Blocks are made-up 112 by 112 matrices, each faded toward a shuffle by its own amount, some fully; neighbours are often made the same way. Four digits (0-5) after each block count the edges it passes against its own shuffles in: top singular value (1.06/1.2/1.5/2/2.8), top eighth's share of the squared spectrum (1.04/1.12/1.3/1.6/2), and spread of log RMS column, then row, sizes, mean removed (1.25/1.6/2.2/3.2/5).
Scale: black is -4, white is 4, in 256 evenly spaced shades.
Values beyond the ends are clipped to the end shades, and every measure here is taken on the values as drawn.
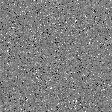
0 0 0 0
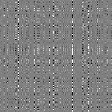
5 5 4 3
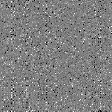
4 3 2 1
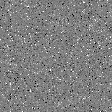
3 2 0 0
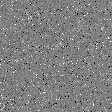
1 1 0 0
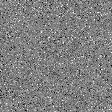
0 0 0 1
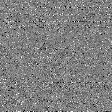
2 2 0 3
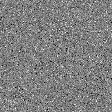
3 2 0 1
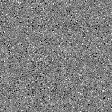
3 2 1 0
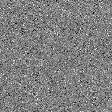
3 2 0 0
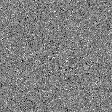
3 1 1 0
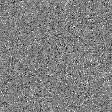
3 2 1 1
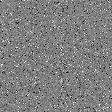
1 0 0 0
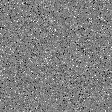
0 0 0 0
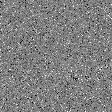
2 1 0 0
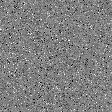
1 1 0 0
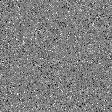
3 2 0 0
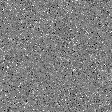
0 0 0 0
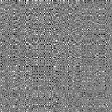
5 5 3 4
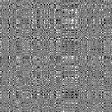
5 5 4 4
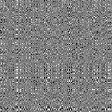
5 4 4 3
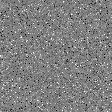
2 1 0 0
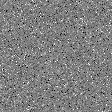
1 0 0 0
